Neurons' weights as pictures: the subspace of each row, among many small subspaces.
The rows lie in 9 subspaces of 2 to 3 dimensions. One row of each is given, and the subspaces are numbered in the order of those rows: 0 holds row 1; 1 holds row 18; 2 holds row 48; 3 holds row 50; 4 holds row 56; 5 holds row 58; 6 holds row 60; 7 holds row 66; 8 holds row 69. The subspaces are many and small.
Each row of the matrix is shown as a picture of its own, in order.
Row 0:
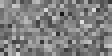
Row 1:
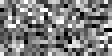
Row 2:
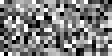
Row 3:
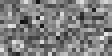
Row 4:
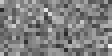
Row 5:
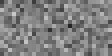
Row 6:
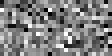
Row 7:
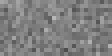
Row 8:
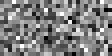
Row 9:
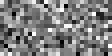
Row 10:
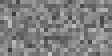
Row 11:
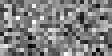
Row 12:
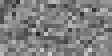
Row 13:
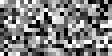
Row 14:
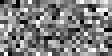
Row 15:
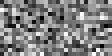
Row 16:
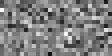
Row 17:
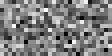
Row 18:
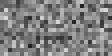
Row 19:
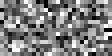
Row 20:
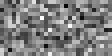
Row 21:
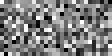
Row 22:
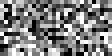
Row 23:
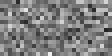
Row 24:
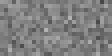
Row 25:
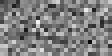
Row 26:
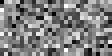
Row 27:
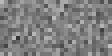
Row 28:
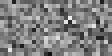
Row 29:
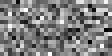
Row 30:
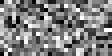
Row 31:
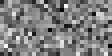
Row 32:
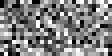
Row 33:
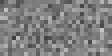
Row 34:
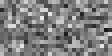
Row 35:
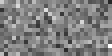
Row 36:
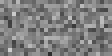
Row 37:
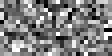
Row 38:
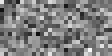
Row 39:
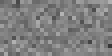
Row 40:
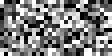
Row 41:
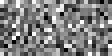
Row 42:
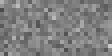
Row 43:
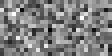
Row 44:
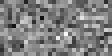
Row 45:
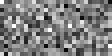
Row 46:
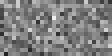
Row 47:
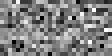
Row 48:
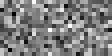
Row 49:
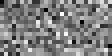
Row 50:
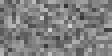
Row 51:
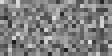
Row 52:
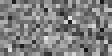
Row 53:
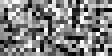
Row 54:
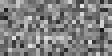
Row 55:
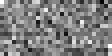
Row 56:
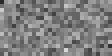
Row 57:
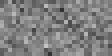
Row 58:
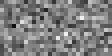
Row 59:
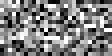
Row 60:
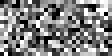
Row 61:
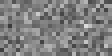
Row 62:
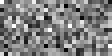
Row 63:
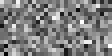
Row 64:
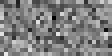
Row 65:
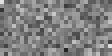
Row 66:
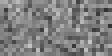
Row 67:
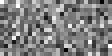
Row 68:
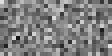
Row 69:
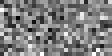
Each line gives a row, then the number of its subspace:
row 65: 4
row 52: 7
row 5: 2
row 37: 8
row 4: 0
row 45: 3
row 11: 8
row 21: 3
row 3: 5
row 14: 6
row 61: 5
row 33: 1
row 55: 5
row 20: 3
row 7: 7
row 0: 5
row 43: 7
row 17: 5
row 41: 2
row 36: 2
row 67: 2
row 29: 6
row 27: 1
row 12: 4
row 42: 6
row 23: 6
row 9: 1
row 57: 7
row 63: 8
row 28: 7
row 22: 8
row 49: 5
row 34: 0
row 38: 4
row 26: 4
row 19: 8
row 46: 8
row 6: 6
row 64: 8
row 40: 4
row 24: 7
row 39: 0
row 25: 4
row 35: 0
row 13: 0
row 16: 6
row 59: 3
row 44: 5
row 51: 2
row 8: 7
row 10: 2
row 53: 7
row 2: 3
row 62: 3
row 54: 1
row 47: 0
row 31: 1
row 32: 5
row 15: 8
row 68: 1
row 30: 3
